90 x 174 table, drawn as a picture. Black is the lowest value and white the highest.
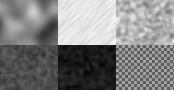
The table splits into 2 rows of 3 panels. Panel 1,1: middling, smooth, strong in contrast. Panel 1,2: very high, slanting up to the right, faint in contrast. Panel 1,3: high, blotchy. Panel 2,1: low, blotchy, faint in contrast. Panel 2,2: very low, blotchy, faint in contrast. Panel 2,3: middling, checkered, strong in contrast.
